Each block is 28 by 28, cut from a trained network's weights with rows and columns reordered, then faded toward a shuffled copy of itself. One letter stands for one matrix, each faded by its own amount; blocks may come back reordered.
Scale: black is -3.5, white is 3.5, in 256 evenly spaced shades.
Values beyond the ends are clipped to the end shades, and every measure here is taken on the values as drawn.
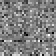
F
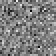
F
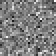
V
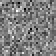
V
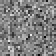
V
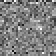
F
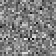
F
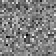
F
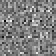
F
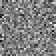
F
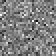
V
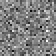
V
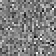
V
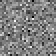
F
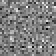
F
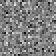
V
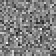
F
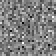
V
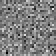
F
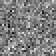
V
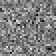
F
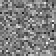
V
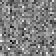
V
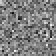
V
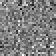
F
